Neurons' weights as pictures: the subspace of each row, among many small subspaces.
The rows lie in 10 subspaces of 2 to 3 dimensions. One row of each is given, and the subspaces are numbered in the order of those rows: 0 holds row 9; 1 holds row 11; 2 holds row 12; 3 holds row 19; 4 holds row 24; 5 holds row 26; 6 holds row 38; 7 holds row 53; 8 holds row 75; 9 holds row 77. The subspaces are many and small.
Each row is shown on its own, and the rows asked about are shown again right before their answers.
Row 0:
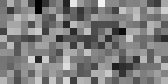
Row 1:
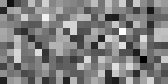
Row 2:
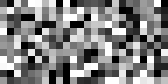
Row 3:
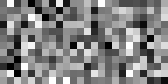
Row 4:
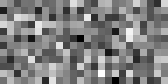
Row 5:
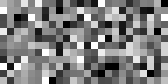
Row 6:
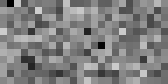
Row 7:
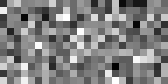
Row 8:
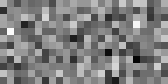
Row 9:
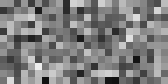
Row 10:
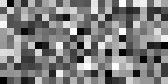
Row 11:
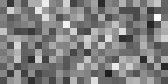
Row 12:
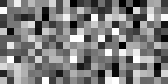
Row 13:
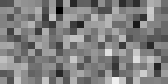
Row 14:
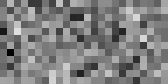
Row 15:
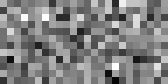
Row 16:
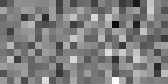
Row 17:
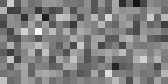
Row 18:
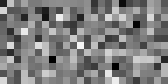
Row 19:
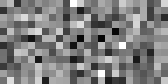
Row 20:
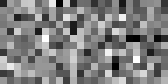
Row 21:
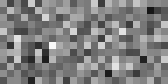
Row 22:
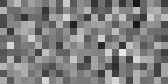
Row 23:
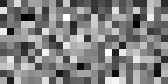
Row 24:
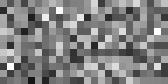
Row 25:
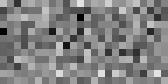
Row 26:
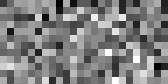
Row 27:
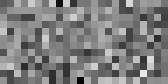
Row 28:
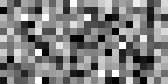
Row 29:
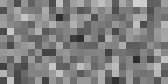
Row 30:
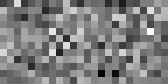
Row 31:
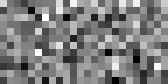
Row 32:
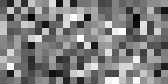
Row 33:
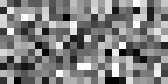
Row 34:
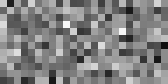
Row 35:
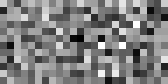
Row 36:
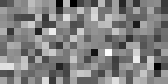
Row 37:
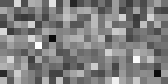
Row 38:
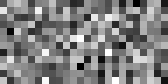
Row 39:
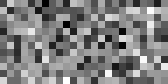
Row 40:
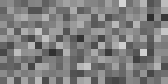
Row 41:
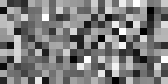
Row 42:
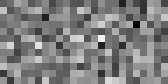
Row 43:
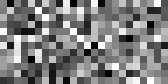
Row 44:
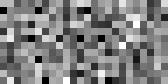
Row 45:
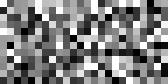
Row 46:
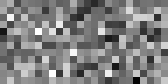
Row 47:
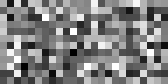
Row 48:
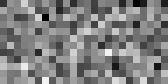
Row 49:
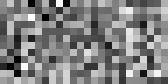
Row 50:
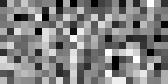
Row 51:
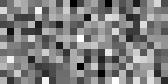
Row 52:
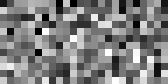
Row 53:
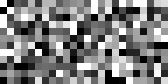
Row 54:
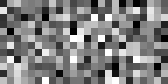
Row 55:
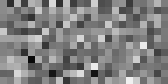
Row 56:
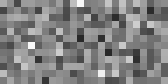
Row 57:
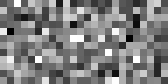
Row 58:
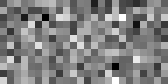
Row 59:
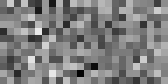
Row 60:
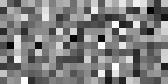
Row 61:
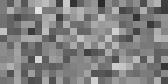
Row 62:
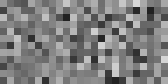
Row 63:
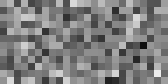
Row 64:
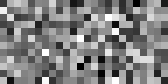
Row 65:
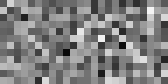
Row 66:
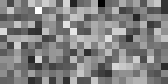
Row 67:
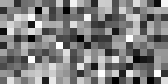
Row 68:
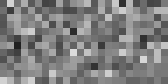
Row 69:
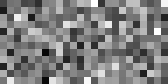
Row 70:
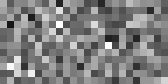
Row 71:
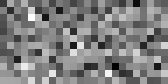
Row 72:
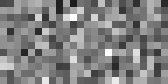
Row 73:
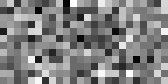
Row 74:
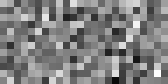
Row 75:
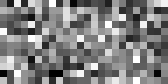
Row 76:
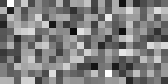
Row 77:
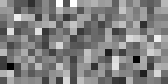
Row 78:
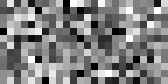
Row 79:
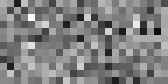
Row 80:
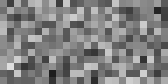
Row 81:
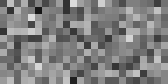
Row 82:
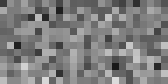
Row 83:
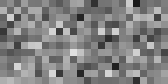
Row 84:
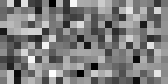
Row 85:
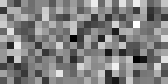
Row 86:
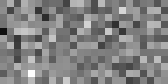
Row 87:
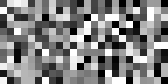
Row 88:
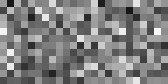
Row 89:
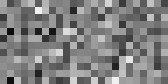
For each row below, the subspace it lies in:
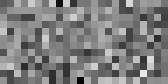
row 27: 9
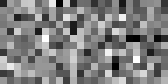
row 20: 9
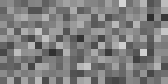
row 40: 3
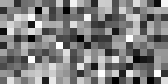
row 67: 6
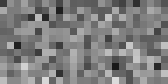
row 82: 5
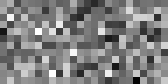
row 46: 9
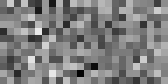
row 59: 8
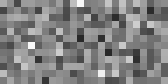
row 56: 3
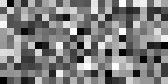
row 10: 7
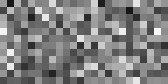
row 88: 4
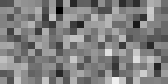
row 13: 4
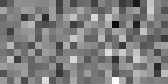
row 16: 4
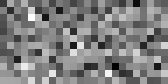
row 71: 5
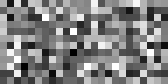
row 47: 9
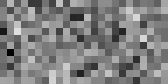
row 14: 4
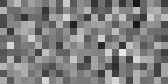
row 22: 2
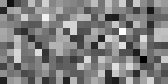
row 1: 1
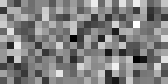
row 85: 2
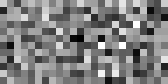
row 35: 3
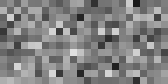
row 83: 9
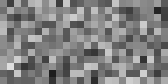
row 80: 5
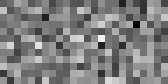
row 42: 3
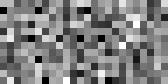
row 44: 3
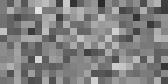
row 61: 1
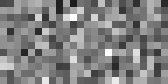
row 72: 5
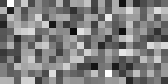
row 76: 7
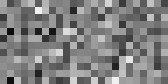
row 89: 3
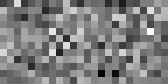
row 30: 3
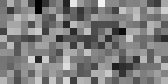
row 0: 1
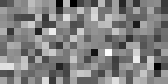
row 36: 5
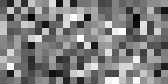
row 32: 4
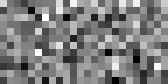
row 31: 5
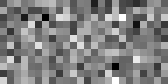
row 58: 8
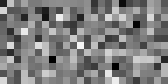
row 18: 8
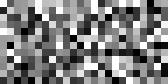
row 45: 4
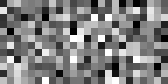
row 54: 2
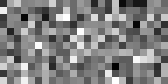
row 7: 8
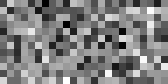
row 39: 1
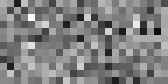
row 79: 4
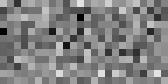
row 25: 3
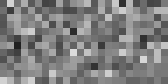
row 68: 7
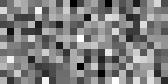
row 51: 6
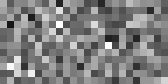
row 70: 9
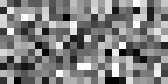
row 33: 7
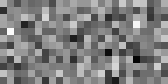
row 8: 2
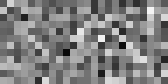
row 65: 0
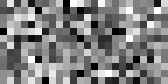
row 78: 0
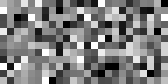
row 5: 4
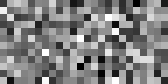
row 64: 6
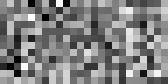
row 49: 9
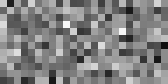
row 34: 7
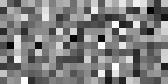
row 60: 3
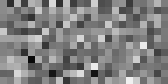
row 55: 8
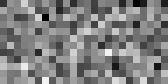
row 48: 5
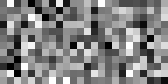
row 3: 9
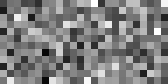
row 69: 4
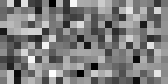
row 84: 8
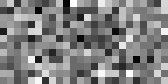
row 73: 1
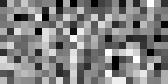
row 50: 9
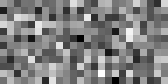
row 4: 6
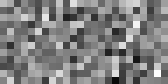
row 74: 4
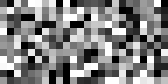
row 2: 5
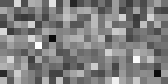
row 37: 8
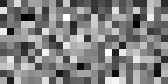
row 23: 7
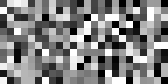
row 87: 6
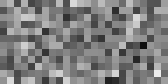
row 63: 7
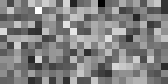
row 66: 1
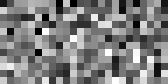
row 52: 5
